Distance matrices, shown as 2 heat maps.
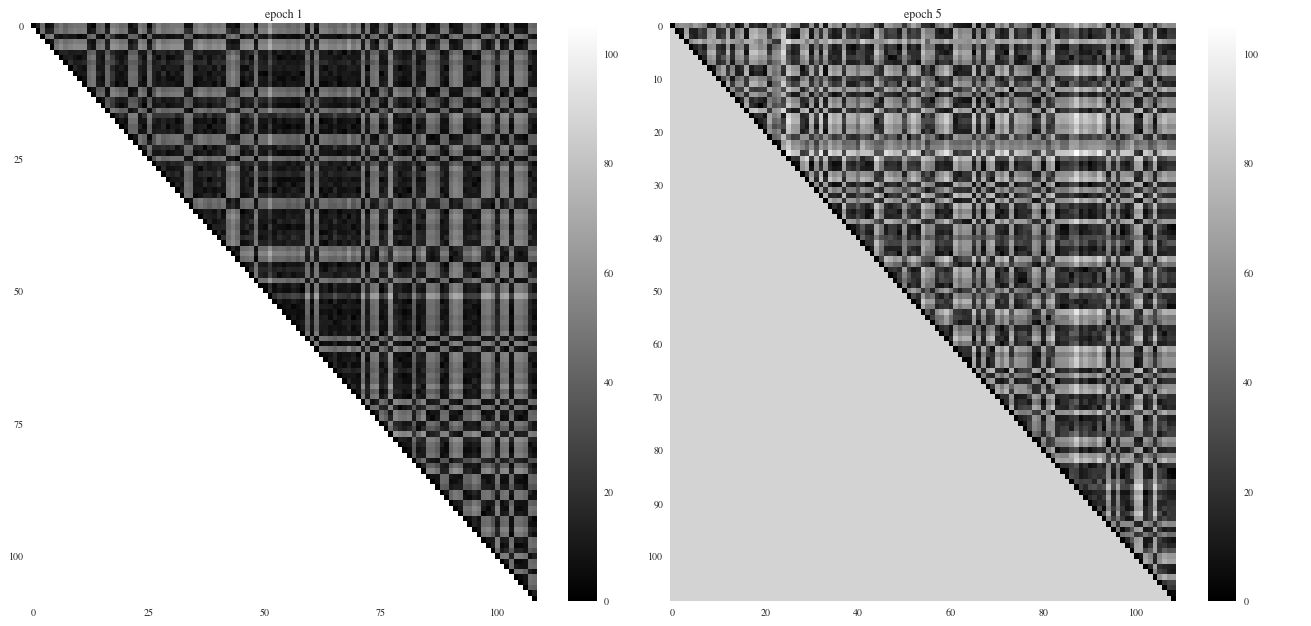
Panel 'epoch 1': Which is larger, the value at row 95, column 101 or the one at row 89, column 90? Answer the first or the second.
the first
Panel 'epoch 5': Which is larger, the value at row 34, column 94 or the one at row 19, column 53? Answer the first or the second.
the first
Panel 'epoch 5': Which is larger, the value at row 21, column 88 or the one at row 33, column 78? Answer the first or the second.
the first
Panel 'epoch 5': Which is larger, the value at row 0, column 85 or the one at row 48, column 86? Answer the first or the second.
the first
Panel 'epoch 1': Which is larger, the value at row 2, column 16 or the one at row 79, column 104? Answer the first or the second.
the second
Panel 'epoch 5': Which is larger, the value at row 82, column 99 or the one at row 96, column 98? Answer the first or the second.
the first
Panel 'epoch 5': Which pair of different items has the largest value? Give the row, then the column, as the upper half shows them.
24, 87
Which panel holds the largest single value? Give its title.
epoch 5
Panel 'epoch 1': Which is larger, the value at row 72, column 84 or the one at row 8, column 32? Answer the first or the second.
the first
